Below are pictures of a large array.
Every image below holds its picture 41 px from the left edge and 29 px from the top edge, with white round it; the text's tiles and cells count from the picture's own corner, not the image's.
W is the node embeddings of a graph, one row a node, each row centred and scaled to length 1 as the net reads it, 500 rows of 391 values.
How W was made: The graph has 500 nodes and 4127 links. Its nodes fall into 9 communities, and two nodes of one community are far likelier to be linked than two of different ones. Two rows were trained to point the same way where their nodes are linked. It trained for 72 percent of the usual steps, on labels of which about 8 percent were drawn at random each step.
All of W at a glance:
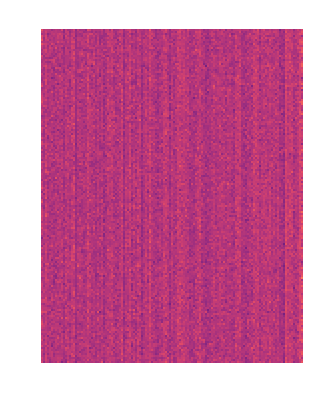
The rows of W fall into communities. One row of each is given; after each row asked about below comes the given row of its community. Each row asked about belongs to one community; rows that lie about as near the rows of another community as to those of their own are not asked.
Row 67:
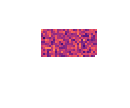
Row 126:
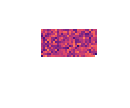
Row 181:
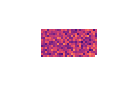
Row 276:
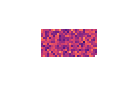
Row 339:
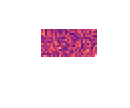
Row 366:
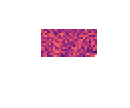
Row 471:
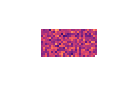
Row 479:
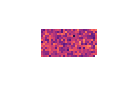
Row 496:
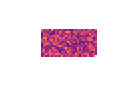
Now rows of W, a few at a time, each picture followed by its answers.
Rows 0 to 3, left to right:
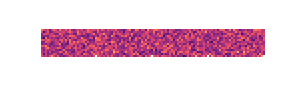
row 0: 366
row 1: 276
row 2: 67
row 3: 366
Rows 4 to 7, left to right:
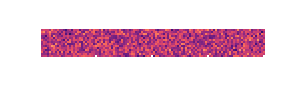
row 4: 67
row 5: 479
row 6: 339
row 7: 67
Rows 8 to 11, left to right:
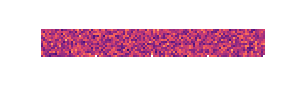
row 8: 67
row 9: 276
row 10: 67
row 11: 471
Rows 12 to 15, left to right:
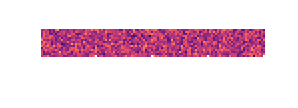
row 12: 479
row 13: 67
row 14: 471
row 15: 181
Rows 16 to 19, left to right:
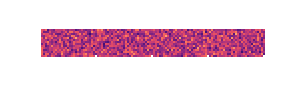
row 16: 471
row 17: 276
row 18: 366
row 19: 496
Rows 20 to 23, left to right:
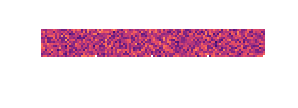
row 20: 339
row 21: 126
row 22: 181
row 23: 276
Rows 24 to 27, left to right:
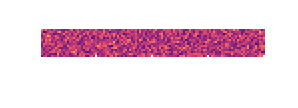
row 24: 67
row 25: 339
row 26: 471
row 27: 366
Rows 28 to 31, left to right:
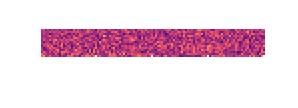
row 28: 496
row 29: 67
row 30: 479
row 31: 339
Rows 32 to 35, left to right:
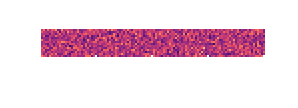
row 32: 366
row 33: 276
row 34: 339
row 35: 181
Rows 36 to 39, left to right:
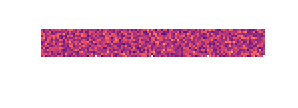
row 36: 276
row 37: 496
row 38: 276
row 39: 471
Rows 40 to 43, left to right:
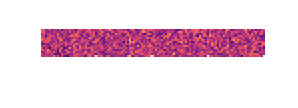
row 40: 276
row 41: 366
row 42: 496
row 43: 471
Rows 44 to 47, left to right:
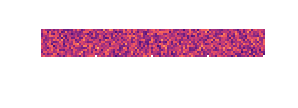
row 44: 496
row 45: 339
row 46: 67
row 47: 496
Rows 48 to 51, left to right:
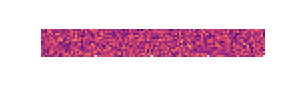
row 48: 126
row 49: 496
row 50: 67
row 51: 496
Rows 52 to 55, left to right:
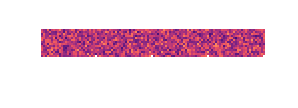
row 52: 276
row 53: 126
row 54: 126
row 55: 479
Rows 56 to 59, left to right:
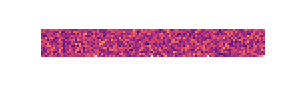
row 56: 496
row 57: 366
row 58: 471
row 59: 366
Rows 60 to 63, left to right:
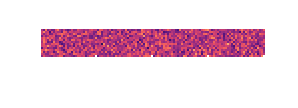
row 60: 479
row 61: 181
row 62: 339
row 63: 339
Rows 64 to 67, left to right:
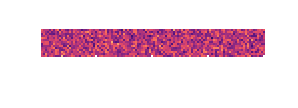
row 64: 496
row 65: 339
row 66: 471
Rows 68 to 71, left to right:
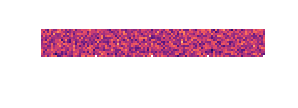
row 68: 181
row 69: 496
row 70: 366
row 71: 366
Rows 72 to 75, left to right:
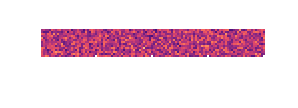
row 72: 471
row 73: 471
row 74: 366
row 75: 276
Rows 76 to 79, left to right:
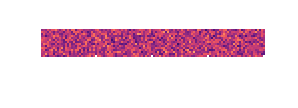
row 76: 496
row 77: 471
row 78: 181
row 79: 496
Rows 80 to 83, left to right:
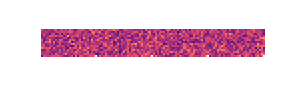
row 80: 366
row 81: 126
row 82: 181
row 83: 181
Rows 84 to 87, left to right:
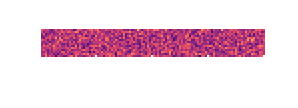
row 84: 366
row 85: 366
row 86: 67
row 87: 366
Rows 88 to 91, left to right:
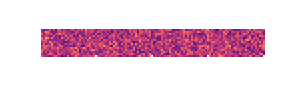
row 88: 479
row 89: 496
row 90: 126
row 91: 496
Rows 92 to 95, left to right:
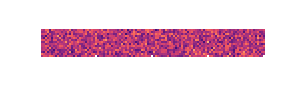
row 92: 366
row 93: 67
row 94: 339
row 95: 339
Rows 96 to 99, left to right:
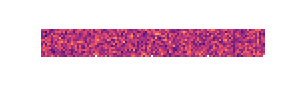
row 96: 366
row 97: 471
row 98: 339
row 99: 181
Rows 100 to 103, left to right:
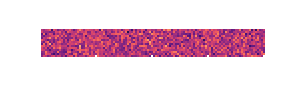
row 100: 366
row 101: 479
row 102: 471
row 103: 67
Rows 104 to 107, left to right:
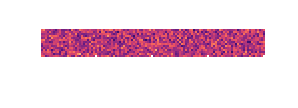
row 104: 496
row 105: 366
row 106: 339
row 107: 496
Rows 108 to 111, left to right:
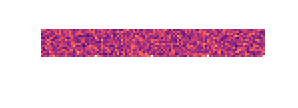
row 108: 126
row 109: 67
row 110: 67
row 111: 479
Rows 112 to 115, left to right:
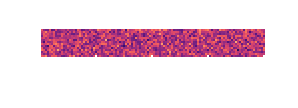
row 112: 339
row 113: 126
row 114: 67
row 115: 276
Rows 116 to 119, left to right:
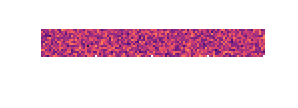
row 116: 366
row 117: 67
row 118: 339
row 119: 366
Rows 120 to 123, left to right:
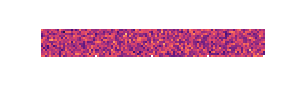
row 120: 496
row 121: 496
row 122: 339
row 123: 126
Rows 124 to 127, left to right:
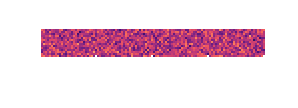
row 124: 496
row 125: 276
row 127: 276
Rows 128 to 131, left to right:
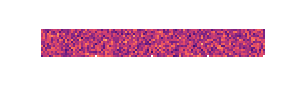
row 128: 276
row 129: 339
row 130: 339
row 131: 496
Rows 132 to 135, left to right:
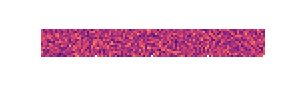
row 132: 471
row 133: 471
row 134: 496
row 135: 276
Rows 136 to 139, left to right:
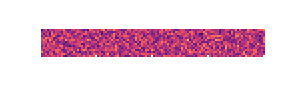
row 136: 479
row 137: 276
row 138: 126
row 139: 339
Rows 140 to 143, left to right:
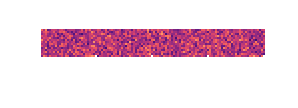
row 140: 126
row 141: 181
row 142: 67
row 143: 339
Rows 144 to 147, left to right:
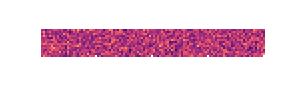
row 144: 339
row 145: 479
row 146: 126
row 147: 496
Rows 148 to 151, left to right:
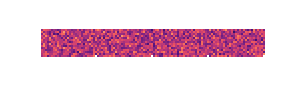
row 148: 366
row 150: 181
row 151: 126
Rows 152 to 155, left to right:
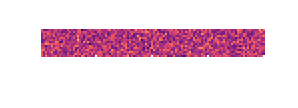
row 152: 339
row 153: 496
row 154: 471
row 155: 276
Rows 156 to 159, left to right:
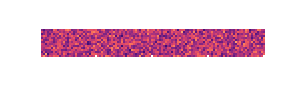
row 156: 366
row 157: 366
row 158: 126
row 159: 339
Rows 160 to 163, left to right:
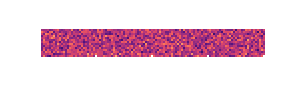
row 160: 181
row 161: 276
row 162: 339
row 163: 366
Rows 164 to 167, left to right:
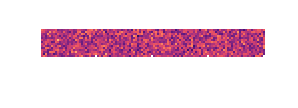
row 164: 67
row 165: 479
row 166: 339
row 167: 496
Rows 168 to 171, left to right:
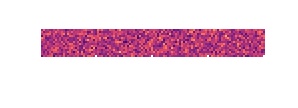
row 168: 181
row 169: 471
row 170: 276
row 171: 276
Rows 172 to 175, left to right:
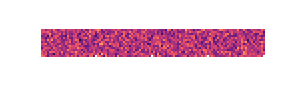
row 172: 67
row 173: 496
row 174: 339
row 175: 471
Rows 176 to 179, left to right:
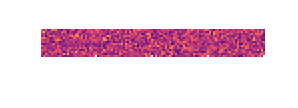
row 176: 276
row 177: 276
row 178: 479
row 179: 67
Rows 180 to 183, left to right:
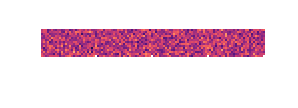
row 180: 496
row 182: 366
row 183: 339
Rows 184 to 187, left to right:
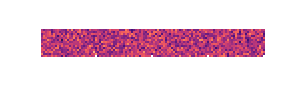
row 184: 339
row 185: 126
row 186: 479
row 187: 496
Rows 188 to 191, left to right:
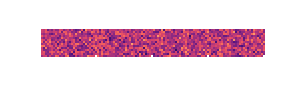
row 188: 126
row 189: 479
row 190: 126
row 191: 479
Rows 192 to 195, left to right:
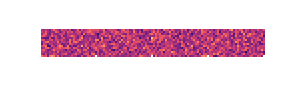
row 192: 366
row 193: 339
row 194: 276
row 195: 496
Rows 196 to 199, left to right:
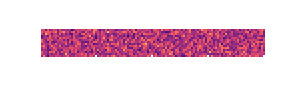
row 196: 67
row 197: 67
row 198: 479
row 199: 471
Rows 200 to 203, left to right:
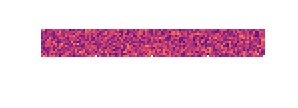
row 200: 126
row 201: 181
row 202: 479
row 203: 471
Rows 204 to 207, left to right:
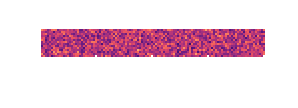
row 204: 471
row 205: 366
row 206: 471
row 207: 339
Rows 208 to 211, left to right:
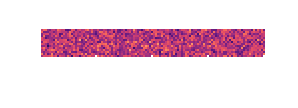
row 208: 181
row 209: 339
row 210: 67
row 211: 126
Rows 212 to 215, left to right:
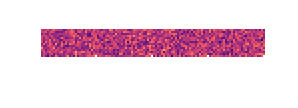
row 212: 126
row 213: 366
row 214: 181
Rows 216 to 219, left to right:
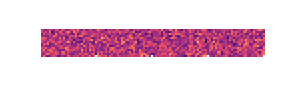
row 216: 496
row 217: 471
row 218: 479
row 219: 479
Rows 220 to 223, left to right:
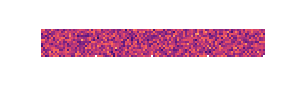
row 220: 496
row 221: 339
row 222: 366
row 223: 496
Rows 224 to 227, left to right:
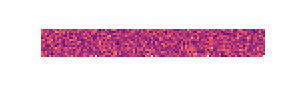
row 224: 366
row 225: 479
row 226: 67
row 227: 181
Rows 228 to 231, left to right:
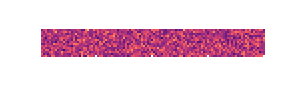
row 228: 479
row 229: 67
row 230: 496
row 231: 479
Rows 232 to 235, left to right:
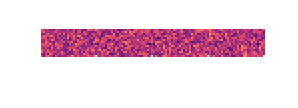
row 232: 339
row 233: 276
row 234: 181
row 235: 471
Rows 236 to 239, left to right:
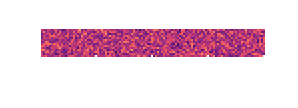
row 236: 339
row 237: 67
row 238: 181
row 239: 366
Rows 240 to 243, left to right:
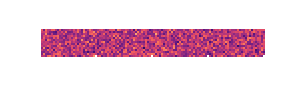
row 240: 276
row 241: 181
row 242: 496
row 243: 366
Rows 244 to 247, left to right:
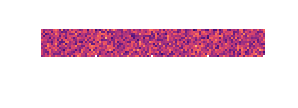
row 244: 126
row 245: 471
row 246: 181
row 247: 339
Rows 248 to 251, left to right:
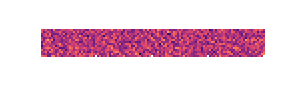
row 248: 67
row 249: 181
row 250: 366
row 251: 479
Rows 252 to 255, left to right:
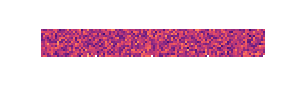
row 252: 339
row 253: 126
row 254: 181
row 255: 67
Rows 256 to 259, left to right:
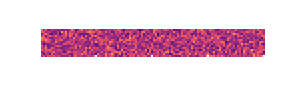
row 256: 276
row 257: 496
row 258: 276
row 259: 126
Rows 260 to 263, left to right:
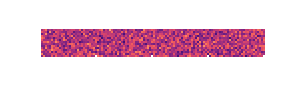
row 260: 181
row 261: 67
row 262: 471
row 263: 366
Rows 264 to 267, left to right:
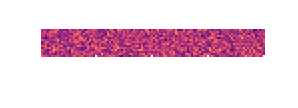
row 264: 67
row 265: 366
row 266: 479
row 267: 339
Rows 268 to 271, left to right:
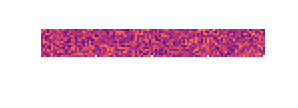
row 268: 181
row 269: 479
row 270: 366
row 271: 181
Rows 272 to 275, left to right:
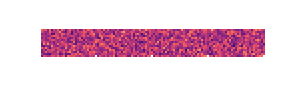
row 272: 181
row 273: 496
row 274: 126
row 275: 479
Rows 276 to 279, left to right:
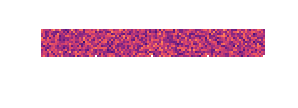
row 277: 366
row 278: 479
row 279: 496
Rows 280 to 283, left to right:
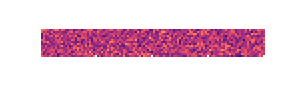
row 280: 181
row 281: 181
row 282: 67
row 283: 479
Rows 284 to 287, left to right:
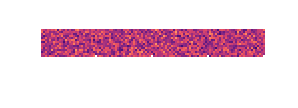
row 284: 366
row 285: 339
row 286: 479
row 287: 276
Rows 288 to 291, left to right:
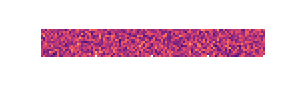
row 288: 67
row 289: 276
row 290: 479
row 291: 366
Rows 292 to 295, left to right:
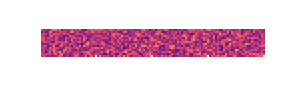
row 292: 471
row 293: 181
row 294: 366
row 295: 126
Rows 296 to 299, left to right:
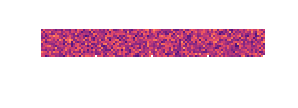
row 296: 496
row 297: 366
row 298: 276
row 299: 276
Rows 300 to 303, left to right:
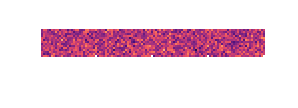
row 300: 479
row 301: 126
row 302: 276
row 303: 181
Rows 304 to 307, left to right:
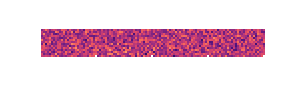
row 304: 366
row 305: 479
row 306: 366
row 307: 276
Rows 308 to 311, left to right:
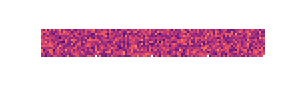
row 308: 479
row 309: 67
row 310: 126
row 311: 339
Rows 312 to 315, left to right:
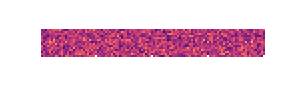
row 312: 126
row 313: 496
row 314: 479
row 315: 471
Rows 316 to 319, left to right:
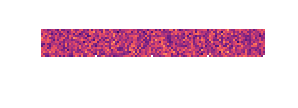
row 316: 276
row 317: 339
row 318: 479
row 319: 471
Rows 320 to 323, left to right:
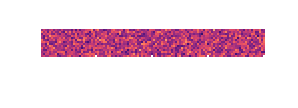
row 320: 496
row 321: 471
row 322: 126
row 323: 366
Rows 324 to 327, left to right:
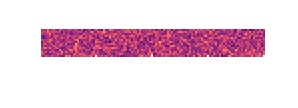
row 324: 67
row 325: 339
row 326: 496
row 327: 181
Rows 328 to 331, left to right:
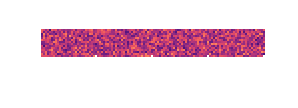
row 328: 276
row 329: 67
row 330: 496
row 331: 339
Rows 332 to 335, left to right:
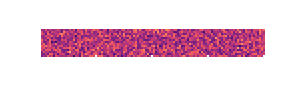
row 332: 479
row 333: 339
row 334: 181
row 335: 366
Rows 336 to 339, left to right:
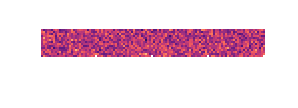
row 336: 339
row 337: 67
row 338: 479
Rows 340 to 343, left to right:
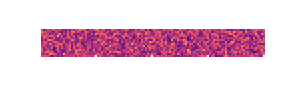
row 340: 339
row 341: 276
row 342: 126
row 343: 67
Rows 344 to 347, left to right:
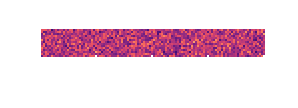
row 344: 366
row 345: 471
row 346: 276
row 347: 276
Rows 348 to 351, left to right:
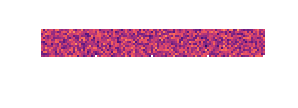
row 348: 126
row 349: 471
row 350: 479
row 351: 181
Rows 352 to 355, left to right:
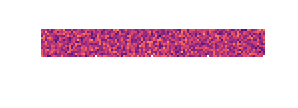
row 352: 479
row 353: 471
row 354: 276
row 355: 276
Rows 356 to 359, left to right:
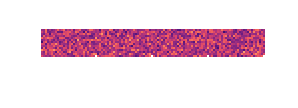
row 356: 479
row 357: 366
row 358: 496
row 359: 181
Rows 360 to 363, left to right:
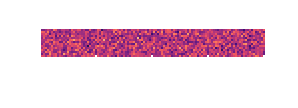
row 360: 339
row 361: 471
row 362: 181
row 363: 126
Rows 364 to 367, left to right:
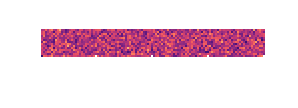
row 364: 181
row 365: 471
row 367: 276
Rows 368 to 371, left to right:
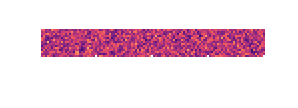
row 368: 471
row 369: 339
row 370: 276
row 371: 276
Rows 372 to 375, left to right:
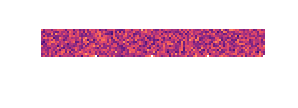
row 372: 126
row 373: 276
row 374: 339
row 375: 366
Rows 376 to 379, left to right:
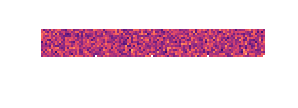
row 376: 471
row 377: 479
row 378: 366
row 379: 366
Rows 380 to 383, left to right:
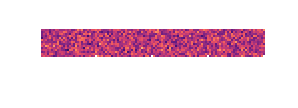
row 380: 479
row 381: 471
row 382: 479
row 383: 276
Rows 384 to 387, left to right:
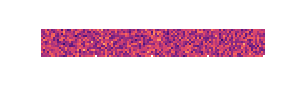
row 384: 479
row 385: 126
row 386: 67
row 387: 67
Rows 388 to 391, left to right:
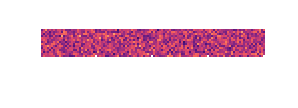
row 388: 479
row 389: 471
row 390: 67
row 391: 496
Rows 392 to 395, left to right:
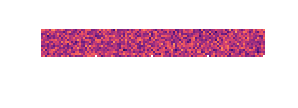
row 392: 181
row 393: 496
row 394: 339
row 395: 366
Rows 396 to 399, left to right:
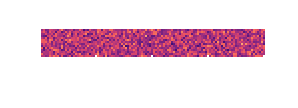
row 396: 496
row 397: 339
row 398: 276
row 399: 126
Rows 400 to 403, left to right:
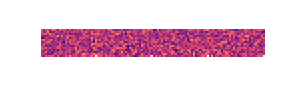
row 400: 366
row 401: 366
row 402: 479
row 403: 479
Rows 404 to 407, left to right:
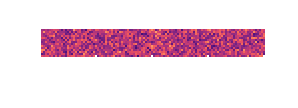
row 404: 339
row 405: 126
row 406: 339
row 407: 126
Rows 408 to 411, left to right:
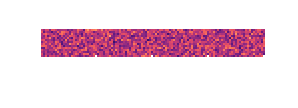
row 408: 366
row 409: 126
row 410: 366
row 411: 366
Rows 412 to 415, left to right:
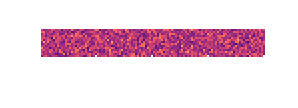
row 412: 276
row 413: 471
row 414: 276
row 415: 496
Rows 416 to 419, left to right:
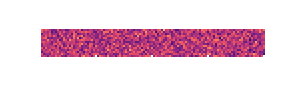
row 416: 496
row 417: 181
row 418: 276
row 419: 276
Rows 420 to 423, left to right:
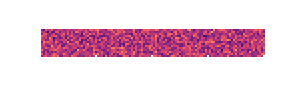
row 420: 366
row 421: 366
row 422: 471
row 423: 479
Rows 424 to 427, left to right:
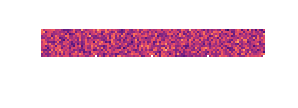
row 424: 67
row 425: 181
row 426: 276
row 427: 67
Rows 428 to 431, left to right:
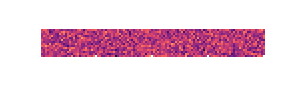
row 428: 479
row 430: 339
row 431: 276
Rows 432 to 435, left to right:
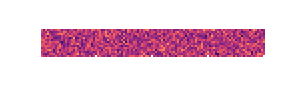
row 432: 479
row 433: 339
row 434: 479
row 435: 181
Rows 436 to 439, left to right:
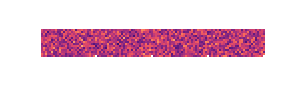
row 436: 276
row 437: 181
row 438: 276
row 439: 126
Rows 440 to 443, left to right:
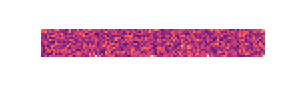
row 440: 181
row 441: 126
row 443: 126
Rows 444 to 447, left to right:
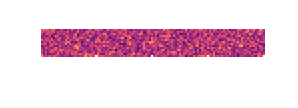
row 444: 67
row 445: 471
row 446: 496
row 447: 276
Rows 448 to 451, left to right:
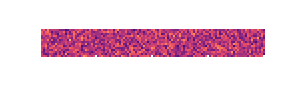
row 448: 67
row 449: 126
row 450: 339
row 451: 496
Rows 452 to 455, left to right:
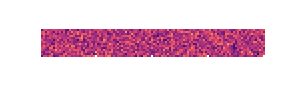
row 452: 181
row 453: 276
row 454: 366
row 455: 276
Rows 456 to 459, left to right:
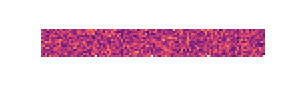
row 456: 366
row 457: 181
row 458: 496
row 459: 339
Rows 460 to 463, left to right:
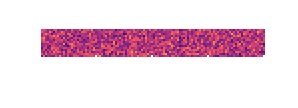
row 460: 181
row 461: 67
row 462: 479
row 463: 276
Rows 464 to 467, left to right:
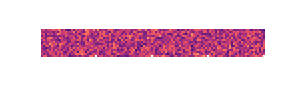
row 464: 479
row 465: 339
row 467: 496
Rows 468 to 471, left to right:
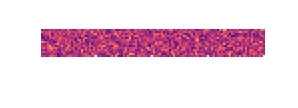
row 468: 496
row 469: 339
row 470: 471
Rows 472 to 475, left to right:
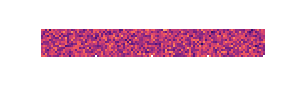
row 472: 471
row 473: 276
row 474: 471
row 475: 471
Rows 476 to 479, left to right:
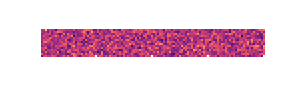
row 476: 181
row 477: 366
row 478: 181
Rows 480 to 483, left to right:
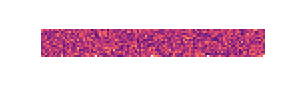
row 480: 496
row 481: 339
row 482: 471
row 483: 181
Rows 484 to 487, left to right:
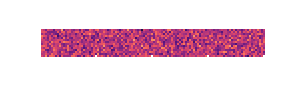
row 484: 366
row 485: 339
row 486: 339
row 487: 366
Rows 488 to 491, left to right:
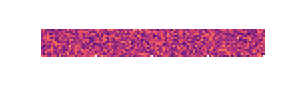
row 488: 339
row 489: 276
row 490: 496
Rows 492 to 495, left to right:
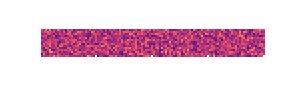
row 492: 126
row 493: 479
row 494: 67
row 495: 366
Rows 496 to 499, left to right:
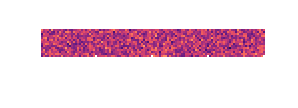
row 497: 126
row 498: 276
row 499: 126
